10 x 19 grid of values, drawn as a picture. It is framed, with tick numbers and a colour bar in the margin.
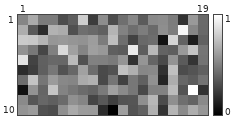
The bottom middle is the ninth with the lowest average. Fine speckle covers the field. There is no overall slope. The values follow a bell shape.
